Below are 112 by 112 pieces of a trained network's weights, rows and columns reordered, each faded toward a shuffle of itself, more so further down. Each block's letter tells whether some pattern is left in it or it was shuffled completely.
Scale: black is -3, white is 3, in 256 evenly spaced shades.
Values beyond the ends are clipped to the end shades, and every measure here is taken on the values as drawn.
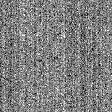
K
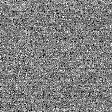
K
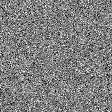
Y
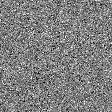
Y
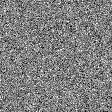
Y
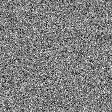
Y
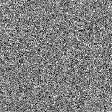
K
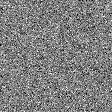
Y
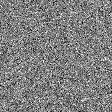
Y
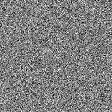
K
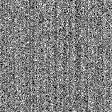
K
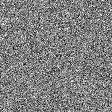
Y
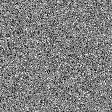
Y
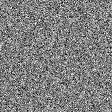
Y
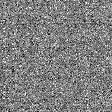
K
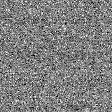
K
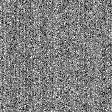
K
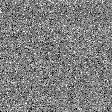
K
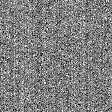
K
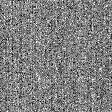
K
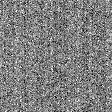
K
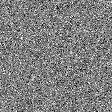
Y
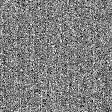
K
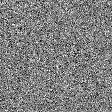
Y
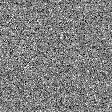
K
